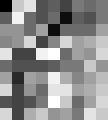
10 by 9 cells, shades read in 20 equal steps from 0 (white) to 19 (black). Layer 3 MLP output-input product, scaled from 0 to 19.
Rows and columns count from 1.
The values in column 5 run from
0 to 18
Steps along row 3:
same up down up down same same down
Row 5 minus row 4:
-7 6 11 -13 -9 8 0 2 -1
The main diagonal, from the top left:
19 1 11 14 0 10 9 6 3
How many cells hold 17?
0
